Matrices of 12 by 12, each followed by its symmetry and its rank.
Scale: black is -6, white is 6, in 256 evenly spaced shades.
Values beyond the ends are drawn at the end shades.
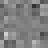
antisymmetric, rank two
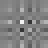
symmetric, rank one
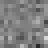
antisymmetric, rank two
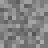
neither, full rank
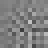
antisymmetric, rank two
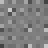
symmetric, rank two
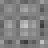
symmetric, rank one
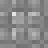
symmetric, rank two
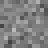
neither, full rank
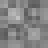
symmetric, rank two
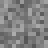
neither, full rank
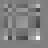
symmetric, rank one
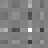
symmetric, rank one
